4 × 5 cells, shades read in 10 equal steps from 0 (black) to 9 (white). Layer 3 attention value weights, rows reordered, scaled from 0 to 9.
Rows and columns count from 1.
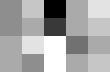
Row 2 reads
5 6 2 6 7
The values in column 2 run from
5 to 8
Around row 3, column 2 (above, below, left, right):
6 5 6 9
